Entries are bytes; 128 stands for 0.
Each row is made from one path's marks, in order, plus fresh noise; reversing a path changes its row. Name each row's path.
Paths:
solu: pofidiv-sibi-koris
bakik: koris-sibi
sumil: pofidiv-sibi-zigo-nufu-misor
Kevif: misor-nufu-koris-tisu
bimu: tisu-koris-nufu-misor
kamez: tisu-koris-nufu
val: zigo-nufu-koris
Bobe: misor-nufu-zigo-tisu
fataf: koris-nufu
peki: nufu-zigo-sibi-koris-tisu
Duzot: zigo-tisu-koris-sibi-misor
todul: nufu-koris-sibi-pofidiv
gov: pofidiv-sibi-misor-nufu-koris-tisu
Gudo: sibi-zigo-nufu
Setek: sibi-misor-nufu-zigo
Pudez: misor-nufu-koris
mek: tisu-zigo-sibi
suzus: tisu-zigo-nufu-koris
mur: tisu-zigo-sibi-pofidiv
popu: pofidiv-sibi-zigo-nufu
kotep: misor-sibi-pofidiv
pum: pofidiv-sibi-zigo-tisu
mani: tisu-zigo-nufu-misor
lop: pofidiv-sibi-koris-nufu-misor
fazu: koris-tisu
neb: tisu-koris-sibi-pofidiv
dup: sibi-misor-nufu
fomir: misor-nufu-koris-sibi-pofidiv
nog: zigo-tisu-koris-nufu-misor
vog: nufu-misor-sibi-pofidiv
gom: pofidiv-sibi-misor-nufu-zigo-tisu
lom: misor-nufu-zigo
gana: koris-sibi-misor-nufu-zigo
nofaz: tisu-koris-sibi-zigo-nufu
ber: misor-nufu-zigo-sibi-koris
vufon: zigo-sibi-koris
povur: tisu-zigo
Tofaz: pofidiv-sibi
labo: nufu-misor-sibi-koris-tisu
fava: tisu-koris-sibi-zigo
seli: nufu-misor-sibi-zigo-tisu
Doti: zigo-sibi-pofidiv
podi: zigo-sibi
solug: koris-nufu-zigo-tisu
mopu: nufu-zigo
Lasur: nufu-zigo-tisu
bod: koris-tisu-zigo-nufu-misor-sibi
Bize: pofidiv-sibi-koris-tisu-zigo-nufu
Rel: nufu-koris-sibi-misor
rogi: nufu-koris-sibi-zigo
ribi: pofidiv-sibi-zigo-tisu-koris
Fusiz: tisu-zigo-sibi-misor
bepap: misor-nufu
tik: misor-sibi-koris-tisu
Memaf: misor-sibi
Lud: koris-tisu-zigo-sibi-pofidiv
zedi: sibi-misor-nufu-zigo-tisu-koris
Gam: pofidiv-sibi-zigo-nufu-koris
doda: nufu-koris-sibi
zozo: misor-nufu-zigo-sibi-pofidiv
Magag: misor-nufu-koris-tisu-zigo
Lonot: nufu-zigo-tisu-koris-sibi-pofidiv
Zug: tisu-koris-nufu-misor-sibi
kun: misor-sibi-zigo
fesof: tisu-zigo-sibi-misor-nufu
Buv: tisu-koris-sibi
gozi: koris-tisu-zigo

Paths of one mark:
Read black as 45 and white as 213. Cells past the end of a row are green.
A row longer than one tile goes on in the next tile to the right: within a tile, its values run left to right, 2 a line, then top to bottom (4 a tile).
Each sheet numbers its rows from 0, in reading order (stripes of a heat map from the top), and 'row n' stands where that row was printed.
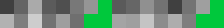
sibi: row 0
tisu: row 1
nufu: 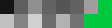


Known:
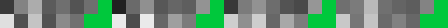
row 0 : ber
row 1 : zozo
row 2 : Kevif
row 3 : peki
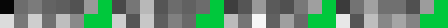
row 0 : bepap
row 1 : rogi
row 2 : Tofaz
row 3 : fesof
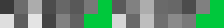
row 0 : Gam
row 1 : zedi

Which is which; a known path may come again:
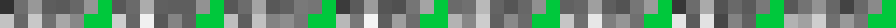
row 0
Memaf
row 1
Lonot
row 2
podi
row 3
Tofaz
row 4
Buv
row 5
mur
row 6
Gam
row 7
fazu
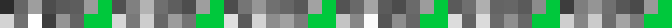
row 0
todul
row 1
labo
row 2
gom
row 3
neb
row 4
Bize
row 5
Kevif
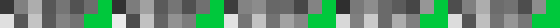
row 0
ber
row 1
gana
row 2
nog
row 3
bimu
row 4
bod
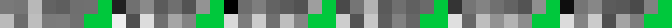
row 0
fava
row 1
sumil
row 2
bepap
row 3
rogi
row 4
mani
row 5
Pudez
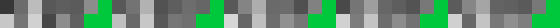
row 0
doda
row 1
vufon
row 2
zedi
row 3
suzus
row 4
Duzot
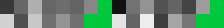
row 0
Gudo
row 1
lop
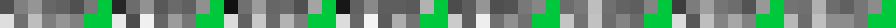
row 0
Magag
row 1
zozo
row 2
dup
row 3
vog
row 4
Doti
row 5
peki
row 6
fesof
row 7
mek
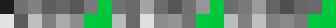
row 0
lom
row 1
pum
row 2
gozi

